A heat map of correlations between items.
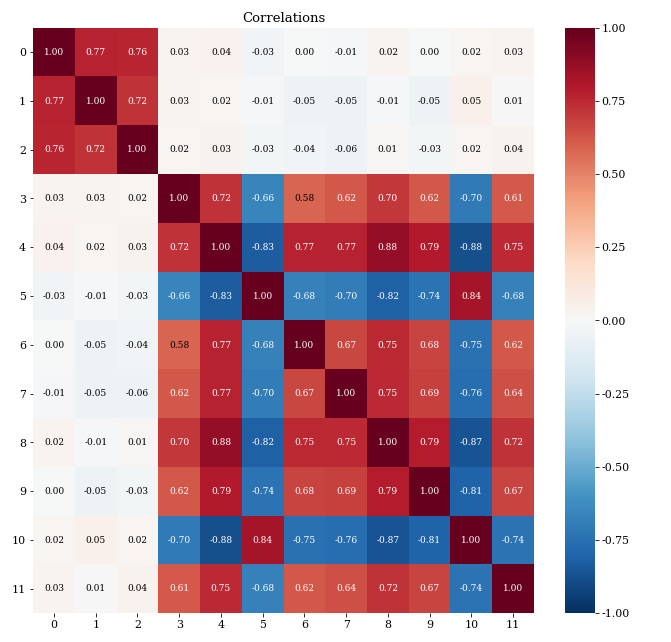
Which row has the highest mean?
4
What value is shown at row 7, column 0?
-0.01
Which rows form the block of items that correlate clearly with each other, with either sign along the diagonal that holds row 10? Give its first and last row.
3 to 11
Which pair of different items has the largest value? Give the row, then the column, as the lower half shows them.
8, 4
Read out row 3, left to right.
0.03 0.03 0.02 1.00 0.72 -0.66 0.58 0.62 0.70 0.62 -0.70 0.61
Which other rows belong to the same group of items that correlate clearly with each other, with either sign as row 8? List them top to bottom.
3, 4, 5, 6, 7, 9, 10, 11
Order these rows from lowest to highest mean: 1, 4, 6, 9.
1, 6, 9, 4
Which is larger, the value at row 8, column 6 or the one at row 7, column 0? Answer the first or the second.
the first
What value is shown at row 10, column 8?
-0.87
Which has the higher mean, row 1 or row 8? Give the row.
8
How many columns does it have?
12
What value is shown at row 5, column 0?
-0.03
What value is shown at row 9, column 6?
0.68
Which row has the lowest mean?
10
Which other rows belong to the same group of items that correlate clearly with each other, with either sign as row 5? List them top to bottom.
3, 4, 6, 7, 8, 9, 10, 11
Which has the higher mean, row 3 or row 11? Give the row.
11
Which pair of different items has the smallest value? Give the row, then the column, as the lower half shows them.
10, 4
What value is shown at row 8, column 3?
0.70
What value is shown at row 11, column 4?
0.75
